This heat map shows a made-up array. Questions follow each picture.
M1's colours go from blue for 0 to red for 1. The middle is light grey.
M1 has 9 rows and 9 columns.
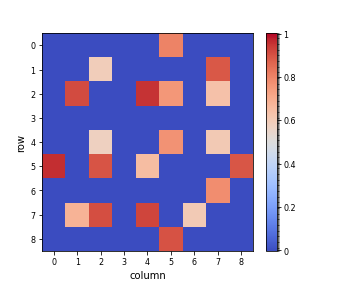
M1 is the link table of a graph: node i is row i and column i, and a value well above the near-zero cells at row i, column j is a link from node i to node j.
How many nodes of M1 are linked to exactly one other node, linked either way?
3
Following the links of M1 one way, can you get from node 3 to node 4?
no
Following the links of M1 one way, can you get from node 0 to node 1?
yes
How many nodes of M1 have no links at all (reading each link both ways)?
1
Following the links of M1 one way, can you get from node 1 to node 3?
no
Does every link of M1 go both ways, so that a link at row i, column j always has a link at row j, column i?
yes
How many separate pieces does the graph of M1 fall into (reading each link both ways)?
2
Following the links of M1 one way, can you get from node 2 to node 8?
yes
